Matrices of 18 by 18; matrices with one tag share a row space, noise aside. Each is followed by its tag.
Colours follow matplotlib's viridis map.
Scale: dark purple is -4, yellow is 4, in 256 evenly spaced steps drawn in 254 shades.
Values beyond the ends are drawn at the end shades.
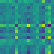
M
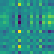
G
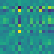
G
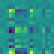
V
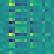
V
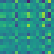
M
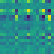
M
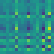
M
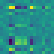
V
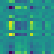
V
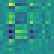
V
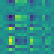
V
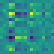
V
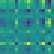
M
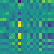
G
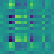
V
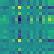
G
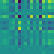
G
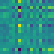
G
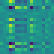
V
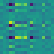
V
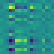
V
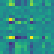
V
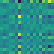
G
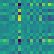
G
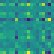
M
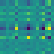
M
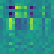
V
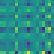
M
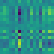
G
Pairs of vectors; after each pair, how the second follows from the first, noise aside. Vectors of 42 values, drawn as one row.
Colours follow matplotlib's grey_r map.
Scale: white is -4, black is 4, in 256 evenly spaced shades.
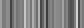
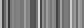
wrapped around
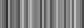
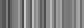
shuffled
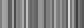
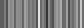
wrapped around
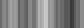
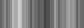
wrapped around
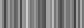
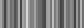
copied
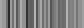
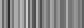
sign-scrambled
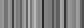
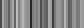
wrapped around
